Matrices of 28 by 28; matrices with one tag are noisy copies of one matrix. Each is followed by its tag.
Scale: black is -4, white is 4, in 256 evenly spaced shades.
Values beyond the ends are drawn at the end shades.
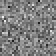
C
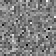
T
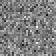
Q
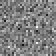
Q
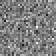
Q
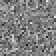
T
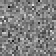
C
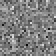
T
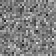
Q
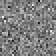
C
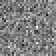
Q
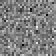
Q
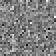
T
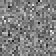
C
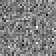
Q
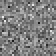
C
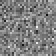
Q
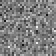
Q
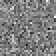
T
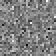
T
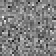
C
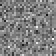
Q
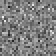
C
